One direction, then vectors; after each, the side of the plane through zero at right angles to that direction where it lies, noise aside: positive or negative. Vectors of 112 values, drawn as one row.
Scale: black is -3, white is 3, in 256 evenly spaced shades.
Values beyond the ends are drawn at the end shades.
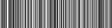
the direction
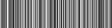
positive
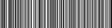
positive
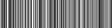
positive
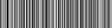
negative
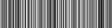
positive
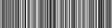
positive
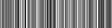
positive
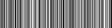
positive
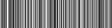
positive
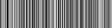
negative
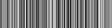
negative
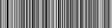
negative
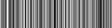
positive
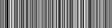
negative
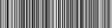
negative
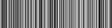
positive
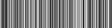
positive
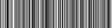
negative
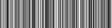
negative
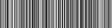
negative
